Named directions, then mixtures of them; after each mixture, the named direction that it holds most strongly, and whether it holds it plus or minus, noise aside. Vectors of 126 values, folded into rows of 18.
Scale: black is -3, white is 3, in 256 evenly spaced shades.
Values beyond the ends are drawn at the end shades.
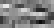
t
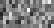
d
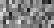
d, minus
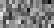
d, minus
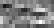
t, minus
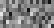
d, minus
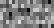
d, minus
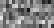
d, minus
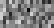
d, minus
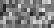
d, plus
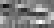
t, minus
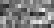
t, minus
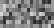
d, minus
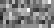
d, plus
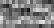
t, minus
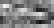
t, plus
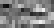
t, minus
